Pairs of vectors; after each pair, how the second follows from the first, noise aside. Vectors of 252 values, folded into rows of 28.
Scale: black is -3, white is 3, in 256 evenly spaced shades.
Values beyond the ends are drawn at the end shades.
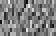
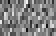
negated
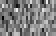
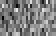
copied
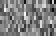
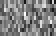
copied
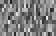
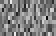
negated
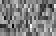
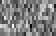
negated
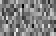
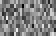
copied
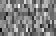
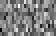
copied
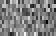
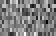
copied
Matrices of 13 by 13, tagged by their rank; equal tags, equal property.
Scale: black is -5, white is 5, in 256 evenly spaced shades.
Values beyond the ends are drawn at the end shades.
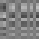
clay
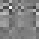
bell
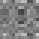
bell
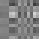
clay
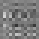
bell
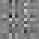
bell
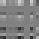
clay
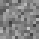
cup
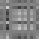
clay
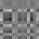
clay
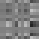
clay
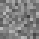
cup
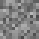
cup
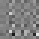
bell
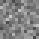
cup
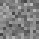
cup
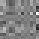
bell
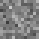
cup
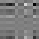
clay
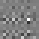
bell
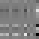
clay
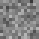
cup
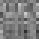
bell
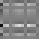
clay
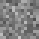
cup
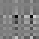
clay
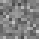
cup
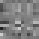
bell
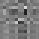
bell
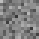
cup
